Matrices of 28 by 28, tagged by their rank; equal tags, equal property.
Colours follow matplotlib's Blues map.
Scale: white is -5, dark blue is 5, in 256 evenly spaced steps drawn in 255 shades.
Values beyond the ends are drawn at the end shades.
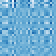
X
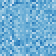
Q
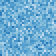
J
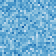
J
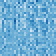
Q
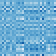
X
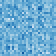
Q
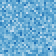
J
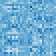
Q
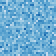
J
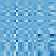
X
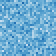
J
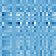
X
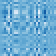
X
